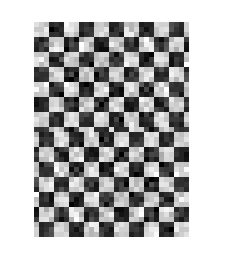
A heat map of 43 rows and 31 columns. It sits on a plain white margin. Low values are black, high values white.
The values fall into two levels. No row or column stands out. Overall the values sit about 50% of the way up the scale. There is no overall slope. It looks the same turned upside down. A checkerboard runs through the table.
